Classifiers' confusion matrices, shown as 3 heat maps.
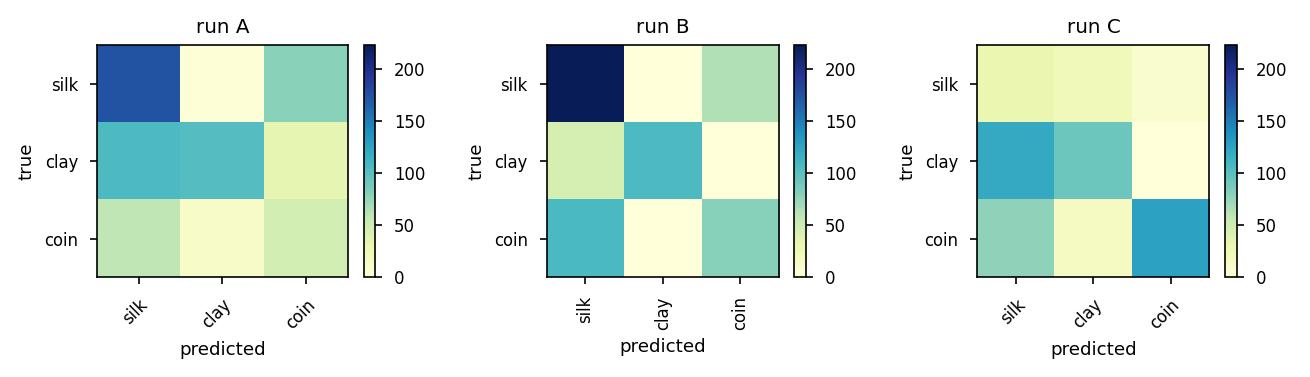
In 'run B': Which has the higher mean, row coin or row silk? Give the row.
silk
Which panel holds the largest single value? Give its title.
run B
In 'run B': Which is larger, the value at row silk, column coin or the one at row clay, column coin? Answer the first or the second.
the first
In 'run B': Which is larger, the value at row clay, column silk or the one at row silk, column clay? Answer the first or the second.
the first
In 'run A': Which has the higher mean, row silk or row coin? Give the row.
silk
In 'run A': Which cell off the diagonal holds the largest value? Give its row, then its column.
clay, silk
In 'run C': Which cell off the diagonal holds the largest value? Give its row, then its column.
clay, silk
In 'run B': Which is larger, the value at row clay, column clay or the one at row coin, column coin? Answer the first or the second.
the first
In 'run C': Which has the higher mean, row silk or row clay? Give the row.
clay
